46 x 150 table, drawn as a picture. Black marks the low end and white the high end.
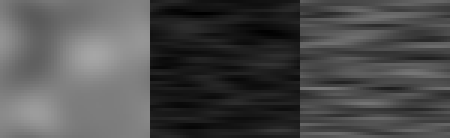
The table splits into one row of 3 panels. Panel 1,1: middling, smooth. Panel 1,2: very low, streaked across, faint in contrast. Panel 1,3: low, streaked across.
